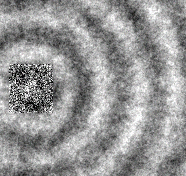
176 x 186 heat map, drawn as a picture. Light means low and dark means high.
Ninth with the lowest average: middle right. Rings: centred on the middle left. Odd patch: rougher, in the middle left. Roughest part: middle left.
